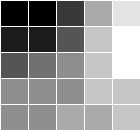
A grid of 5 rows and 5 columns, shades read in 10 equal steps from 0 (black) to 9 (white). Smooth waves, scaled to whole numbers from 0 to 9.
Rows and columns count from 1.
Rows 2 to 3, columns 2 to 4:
1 3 7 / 4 5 7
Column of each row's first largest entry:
5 5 5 4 5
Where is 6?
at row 1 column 4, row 5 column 3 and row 5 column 4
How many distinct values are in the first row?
4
